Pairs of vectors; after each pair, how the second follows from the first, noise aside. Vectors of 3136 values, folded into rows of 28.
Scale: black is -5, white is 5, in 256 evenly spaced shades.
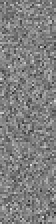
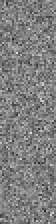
shuffled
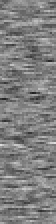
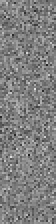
shuffled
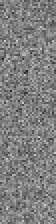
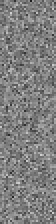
shuffled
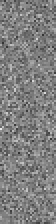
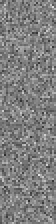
shuffled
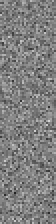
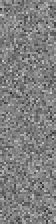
shuffled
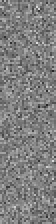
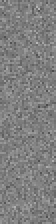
shrunk
